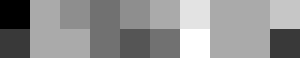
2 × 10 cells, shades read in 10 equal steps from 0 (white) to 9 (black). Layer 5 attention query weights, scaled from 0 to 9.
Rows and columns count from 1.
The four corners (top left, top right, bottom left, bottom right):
9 2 7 7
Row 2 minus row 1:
-2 0 -1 0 2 2 -1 0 0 5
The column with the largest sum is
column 1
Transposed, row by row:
9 7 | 3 3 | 4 3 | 5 5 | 4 6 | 3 5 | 1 0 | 3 3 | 3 3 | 2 7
